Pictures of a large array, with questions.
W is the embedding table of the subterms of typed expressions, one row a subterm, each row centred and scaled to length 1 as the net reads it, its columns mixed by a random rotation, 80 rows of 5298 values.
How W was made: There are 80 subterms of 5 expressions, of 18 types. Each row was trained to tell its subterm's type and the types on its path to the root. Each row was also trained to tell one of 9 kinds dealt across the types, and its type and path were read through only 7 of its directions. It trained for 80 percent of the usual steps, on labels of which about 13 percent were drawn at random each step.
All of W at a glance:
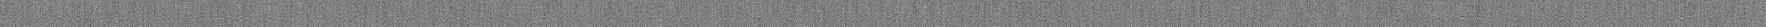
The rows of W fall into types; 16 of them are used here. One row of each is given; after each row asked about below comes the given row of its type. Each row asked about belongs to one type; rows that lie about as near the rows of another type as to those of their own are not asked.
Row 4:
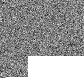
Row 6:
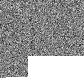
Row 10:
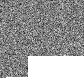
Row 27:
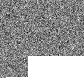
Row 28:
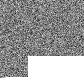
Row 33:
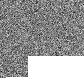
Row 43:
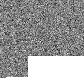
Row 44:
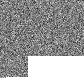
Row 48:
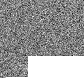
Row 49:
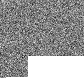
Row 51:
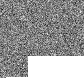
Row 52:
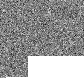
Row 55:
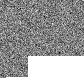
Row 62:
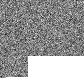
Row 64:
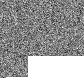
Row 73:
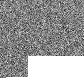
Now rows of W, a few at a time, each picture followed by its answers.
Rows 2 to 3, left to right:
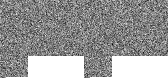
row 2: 48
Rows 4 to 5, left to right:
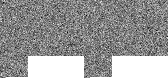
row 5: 73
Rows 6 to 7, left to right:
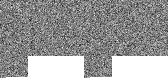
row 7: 52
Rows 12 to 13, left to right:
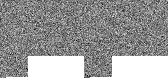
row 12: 10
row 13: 55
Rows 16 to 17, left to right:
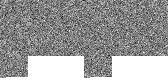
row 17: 28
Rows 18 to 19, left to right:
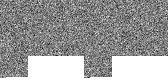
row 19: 43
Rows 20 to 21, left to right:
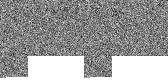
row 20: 52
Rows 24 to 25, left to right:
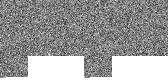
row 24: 6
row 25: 43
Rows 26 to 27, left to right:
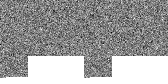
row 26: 52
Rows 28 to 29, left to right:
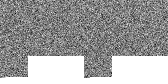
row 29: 48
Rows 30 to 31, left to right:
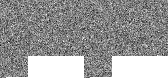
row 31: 48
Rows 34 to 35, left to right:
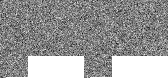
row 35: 33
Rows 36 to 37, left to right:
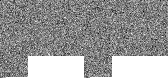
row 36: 6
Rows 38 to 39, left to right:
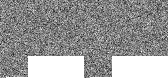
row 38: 52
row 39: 27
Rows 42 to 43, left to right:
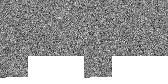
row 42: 48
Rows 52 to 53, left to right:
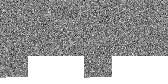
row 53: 6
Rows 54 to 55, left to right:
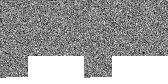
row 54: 10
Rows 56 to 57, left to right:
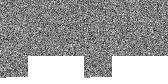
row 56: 10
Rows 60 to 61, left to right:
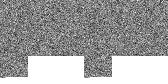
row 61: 28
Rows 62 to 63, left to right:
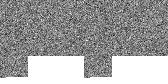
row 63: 64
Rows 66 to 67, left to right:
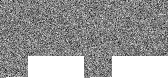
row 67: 27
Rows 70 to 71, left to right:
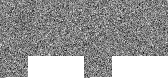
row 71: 43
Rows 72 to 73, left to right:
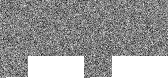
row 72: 27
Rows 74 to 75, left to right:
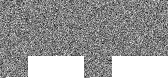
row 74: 43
